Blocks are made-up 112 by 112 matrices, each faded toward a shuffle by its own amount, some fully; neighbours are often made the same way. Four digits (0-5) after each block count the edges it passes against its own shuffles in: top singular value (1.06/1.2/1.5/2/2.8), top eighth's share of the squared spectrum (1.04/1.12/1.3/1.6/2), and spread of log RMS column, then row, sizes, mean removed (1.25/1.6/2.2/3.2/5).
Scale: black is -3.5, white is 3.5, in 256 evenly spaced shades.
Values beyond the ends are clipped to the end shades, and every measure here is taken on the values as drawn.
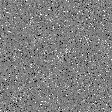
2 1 0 0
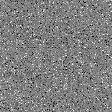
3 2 0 0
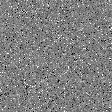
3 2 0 0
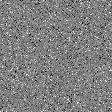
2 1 0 0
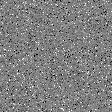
0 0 0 0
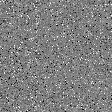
2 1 0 0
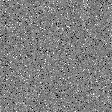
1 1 0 0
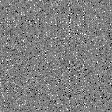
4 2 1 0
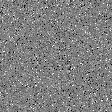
2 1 0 0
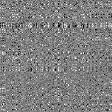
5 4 3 3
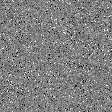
2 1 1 0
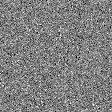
1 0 0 0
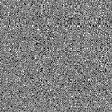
4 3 2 2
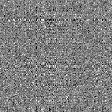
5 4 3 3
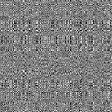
5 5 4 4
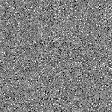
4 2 1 1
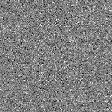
4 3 1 1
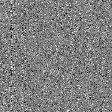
2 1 2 0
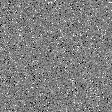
0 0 0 0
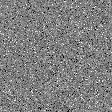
0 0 0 0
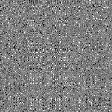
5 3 2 2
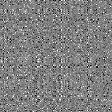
5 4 3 3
